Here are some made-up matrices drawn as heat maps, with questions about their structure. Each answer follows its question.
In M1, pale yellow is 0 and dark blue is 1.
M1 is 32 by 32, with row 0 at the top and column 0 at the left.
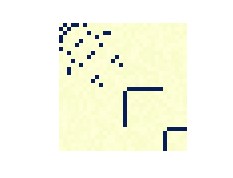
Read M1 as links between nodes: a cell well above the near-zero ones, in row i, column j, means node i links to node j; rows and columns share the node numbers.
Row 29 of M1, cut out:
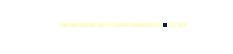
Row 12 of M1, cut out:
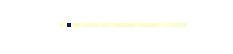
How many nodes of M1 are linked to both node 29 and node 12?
0
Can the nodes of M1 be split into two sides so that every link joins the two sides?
yes
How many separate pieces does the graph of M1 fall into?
3
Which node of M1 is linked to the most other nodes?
node 16
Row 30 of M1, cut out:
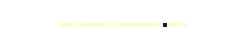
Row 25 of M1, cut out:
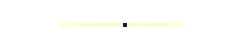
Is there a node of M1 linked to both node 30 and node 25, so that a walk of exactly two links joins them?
no
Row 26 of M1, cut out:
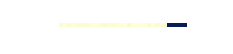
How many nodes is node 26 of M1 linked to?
5
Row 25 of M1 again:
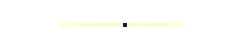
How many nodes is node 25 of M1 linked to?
1
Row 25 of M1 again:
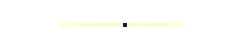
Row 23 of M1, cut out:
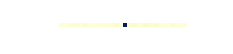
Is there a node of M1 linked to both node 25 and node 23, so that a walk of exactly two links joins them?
yes
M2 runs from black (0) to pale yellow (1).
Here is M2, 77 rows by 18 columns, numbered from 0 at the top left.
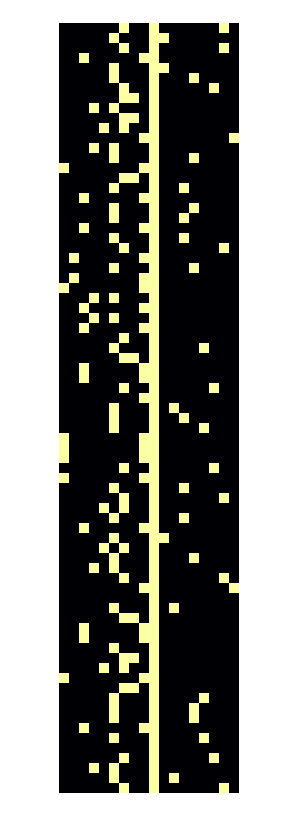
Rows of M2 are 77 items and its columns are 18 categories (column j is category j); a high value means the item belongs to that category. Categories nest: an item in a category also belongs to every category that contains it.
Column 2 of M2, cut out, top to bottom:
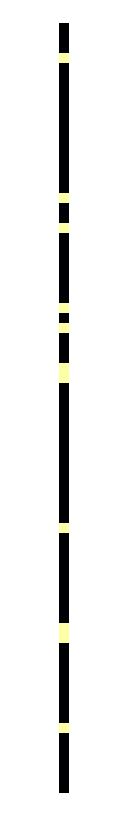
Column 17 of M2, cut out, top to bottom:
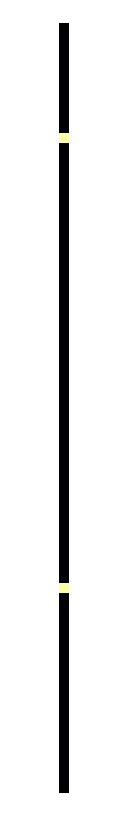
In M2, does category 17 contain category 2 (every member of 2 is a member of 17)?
no
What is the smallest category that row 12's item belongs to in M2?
3
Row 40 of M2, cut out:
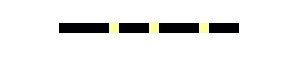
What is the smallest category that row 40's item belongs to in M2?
14
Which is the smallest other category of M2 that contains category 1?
8
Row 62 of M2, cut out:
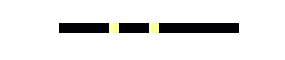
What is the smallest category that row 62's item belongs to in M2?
5
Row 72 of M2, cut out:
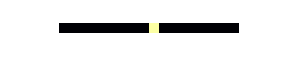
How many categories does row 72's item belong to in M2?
1
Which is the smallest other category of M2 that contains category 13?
5
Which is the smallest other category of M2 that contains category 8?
9
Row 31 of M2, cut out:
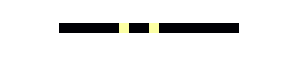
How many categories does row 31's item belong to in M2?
2
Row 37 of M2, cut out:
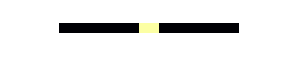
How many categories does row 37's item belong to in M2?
2
